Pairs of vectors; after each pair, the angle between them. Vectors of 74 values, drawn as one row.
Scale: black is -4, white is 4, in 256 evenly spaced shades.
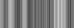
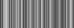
partly opposed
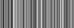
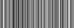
partly opposed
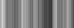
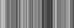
nearly parallel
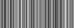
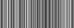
partly aligned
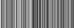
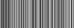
partly aligned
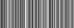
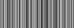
partly opposed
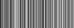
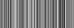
orthogonal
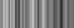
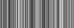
partly opposed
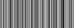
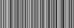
nearly parallel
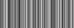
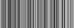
partly aligned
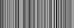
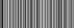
partly aligned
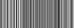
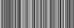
partly opposed
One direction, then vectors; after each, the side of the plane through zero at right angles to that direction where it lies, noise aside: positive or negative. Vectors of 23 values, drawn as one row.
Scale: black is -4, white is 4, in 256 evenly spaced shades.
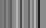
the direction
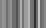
negative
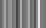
negative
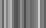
negative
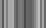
negative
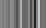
negative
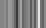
negative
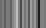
positive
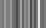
negative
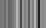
positive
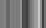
negative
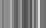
negative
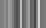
negative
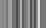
negative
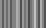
positive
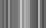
negative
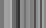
negative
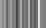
negative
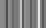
negative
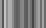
negative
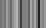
positive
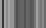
negative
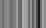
positive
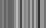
positive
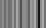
positive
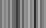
negative
